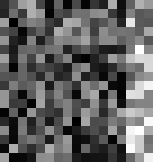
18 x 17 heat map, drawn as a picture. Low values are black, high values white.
No row or column stands out. The bottom right is the ninth with the highest average. No regular stripes run through it. The right part is higher, past a seam about 80% of the way across.
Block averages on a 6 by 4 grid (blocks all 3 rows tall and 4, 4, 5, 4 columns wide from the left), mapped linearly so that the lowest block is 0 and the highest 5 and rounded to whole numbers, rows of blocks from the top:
2 1 2 2 / 1 2 2 3 / 2 1 1 4 / 2 3 2 3 / 1 2 2 5 / 1 3 0 4
